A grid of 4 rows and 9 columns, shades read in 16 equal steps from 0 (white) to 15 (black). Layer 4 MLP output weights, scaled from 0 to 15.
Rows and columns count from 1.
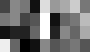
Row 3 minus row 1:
3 6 5 -5 -2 7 2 6 -3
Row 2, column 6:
14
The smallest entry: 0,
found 2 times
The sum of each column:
34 36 47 47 9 43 30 28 27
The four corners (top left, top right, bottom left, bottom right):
11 8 1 10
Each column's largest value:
14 13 15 14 7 14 9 9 10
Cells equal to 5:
2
